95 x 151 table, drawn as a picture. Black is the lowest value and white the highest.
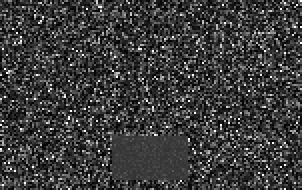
An odd patch, calmer than its surroundings, sits in the bottom middle. The values are skewed, with a long tail toward high values. There are no regular stripes. The bottom middle is the smoothest part. No single row or column stands out from its neighbours. No overall slope runs across the table.
